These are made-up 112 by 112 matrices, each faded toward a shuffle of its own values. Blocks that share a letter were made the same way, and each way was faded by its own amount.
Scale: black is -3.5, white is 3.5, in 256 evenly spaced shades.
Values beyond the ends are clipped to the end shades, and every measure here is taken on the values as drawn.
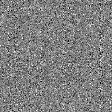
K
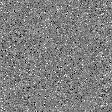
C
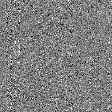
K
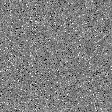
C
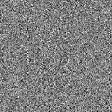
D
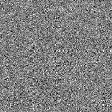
D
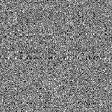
D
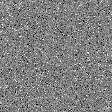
C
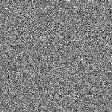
D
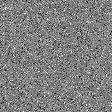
C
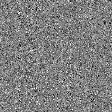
K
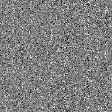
K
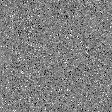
C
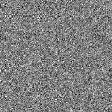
D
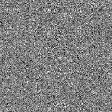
D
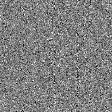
K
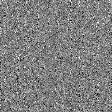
K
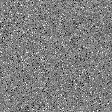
C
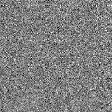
D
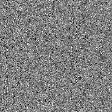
K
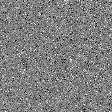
C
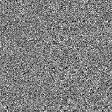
D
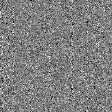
K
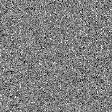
K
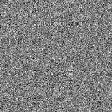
D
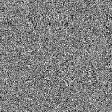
D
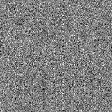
D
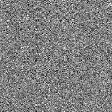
D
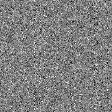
K
